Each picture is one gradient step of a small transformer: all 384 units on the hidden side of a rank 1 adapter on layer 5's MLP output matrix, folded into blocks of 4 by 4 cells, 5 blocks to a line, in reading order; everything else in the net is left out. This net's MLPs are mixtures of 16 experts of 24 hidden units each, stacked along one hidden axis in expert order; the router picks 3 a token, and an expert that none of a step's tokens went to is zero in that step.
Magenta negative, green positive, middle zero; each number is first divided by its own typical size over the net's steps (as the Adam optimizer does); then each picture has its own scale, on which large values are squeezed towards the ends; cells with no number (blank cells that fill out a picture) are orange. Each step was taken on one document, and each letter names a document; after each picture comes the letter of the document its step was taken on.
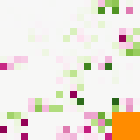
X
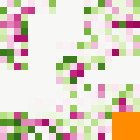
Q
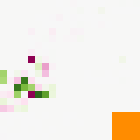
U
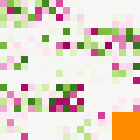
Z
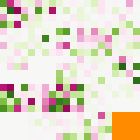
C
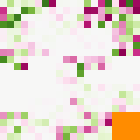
Q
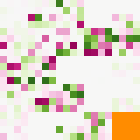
Z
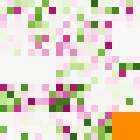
C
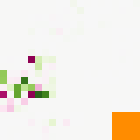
U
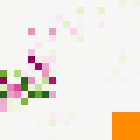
U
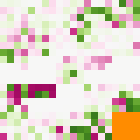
Q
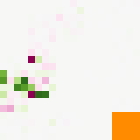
U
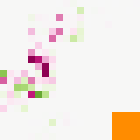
U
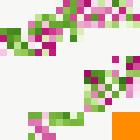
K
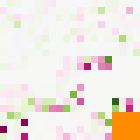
X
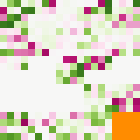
Q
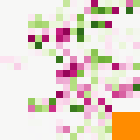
C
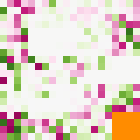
Q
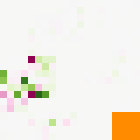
U
